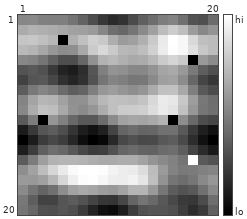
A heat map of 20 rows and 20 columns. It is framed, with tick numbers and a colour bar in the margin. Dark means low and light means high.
Lone odd cells: 5, 1 higher and 4 lower than their neighbours. Stripes: horizontal, repeating 3 times. Ninth with the highest average: top right.
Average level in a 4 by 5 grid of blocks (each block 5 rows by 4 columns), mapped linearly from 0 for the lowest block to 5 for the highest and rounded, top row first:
43354 | 21452 | 01120 | 24331
